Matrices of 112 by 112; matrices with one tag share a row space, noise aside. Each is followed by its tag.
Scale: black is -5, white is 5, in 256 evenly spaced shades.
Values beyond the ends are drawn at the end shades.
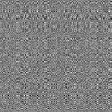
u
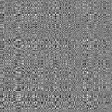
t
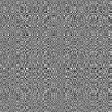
u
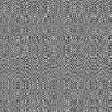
u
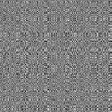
u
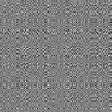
u
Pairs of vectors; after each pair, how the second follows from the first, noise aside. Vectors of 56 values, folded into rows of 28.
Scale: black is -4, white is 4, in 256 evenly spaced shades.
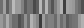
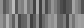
sign-scrambled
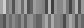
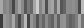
wrapped around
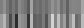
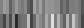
sign-scrambled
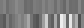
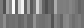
reversed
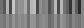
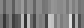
reversed
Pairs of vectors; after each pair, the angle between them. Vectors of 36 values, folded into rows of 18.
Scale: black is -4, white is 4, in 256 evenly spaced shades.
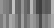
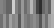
nearly parallel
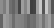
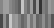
orthogonal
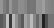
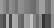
nearly parallel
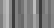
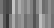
nearly opposite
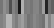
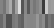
nearly opposite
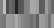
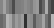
partly aligned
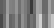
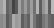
partly opposed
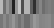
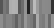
partly opposed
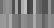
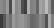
partly opposed
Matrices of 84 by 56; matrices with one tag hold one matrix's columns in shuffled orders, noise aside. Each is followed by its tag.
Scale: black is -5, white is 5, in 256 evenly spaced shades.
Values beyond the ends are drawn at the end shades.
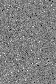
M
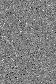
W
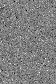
M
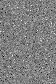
W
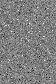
W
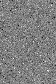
M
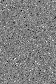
M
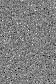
W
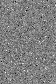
M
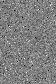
M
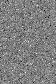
M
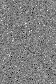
W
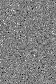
W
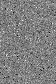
W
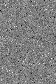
M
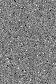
M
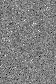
W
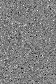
W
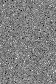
M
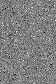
W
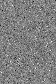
M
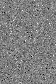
W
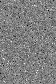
M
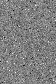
M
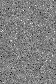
W
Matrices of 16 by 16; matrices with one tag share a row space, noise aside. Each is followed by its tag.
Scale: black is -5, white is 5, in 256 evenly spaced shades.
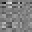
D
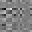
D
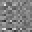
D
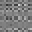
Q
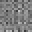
Q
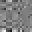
D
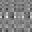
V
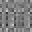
V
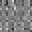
V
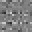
D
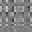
V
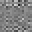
Q
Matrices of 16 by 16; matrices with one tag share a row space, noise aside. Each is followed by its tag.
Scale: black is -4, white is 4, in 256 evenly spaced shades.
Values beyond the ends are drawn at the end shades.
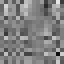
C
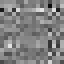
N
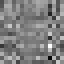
N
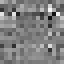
N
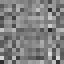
N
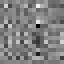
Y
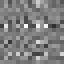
Y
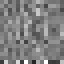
Y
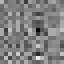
Y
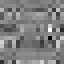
N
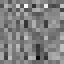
Y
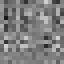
C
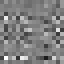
C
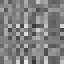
Y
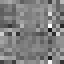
N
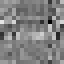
N
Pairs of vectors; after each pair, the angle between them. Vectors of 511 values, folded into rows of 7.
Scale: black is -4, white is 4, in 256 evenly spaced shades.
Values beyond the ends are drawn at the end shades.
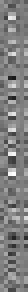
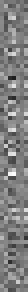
nearly parallel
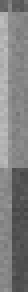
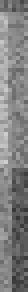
nearly parallel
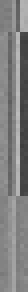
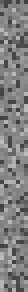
orthogonal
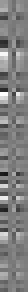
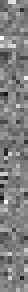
partly opposed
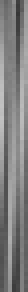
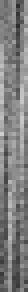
nearly parallel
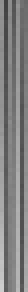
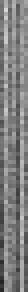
nearly opposite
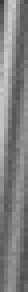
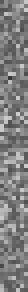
orthogonal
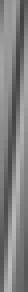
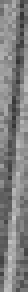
nearly parallel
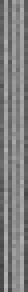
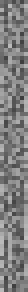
partly opposed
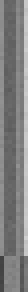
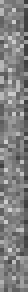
partly opposed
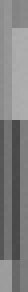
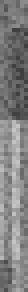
nearly opposite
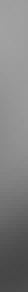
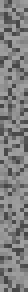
orthogonal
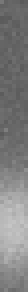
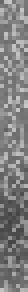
partly opposed
